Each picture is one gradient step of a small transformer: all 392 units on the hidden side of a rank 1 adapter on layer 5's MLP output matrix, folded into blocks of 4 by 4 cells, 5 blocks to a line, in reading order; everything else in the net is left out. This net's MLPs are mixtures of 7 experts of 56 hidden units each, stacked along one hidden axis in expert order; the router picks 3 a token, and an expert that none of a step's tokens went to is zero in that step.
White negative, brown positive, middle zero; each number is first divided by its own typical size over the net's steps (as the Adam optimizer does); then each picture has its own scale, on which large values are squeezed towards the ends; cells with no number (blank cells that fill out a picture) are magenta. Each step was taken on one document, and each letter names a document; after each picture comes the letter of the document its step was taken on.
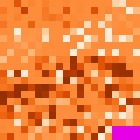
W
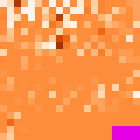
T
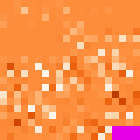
W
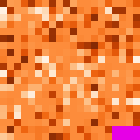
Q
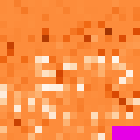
W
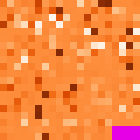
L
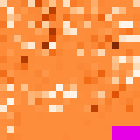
T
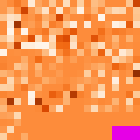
T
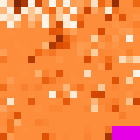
T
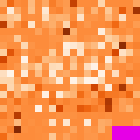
Q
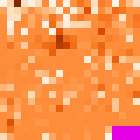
T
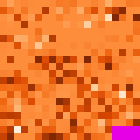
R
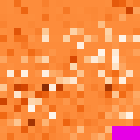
W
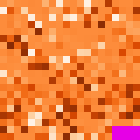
R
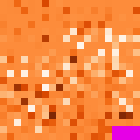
W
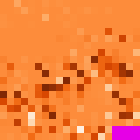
W
